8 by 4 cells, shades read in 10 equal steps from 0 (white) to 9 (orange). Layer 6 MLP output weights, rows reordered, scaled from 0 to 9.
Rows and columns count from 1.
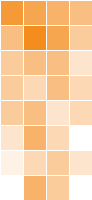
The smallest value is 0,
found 3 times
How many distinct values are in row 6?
4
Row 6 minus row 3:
-2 1 -2 -2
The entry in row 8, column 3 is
4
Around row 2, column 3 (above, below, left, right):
6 5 9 4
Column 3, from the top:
6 7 5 5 2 3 4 4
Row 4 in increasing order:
3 3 4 5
